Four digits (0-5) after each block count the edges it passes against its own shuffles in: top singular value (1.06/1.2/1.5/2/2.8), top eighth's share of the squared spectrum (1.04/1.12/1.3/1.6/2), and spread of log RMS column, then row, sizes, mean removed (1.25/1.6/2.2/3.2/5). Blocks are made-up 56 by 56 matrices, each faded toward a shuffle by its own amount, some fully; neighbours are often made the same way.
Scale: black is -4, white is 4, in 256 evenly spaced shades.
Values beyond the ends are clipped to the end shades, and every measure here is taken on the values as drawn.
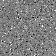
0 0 0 0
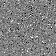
2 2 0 0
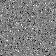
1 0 0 0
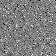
0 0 0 0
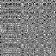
4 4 2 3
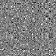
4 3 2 2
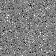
1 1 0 0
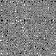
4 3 1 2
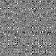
4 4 2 2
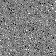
1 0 0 0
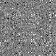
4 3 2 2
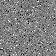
1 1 0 0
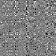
4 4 2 2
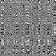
4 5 3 3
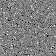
0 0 0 0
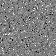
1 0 0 0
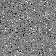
0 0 0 0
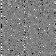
3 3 2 0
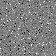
0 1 0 0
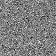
0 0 0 0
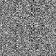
3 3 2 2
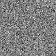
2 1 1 0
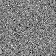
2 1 0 0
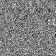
3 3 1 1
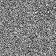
2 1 0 0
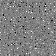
2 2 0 1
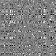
4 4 2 3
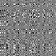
4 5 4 3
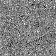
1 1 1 0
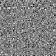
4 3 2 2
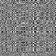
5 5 3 3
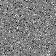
2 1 0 0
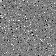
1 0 0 0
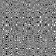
4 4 3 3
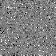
3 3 0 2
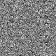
2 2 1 0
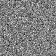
1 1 0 0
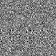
3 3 1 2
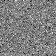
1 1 0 0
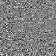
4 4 2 2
